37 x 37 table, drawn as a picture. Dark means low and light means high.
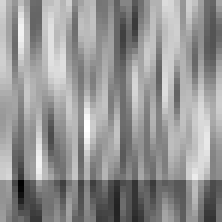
The bottom middle is the ninth with the lowest average. Neither half mirrors the other. Overall the values sit about 60% of the way up the scale. Streaks run downward. A horizontal seam about 80% of the way down splits the table, and the top part is higher.
